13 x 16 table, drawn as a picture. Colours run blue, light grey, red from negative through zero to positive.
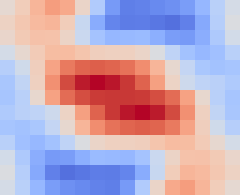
The centre is the ninth with the highest average. No lone cell stands out from its neighbours. No overall slope runs across the table. It looks the same turned upside down. On average the colour sits 50% of the way up the scale. No row or column stands out.
